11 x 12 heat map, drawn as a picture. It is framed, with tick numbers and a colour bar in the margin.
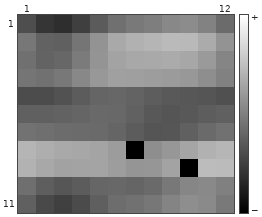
Horizontal stripes repeat 2 times down the table. There are two isolated cells, each far lower than the cells round it. The centre is the smoothest part.
